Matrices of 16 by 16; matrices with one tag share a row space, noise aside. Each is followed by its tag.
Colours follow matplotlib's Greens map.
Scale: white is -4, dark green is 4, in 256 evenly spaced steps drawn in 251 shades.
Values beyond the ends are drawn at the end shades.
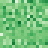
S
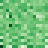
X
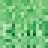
S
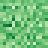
S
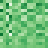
X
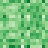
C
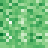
X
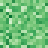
X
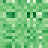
S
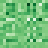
S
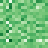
X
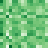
X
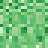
X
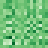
S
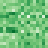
C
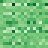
S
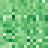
S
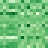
C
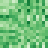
C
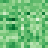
C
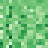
X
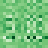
S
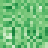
S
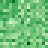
C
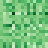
S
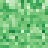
C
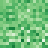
C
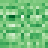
C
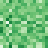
X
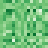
S
